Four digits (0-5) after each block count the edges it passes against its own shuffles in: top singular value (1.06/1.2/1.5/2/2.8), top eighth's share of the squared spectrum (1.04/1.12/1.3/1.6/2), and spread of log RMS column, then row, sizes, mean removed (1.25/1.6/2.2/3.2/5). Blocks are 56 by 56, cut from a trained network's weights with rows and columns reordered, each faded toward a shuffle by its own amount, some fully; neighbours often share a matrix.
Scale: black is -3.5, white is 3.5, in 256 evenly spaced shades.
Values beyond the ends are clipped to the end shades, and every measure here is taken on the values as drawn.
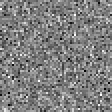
0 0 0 0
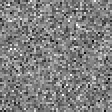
0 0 0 0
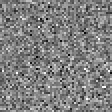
2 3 0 1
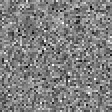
1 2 0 0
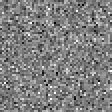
0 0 0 0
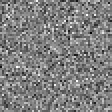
2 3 1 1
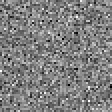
1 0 0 0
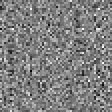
3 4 2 1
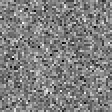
0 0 0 0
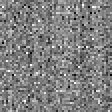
2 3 0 2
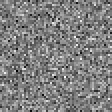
0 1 0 0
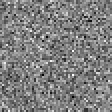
2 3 1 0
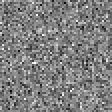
1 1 1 0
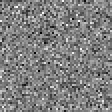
0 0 0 0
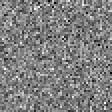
1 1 0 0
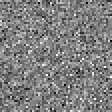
0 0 0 0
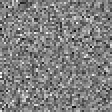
2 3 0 1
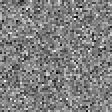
0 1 0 0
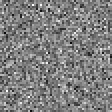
2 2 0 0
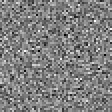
2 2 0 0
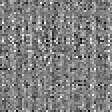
3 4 0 3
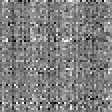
3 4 1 4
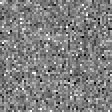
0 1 0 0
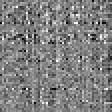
3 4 0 3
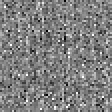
2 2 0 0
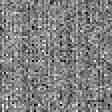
3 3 1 2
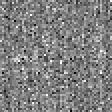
2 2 0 1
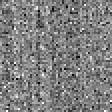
2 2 0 1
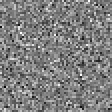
1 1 0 0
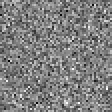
0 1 0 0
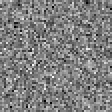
3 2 1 0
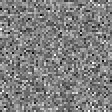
2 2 0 0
